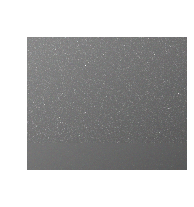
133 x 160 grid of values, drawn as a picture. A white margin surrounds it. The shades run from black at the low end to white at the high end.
Ninth with the highest average: top left. Slope: up to the top left. Seam: horizontal, 80% of the way down, the bottom part calmer. Ninth with the lowest average: bottom right. Grain: fine.
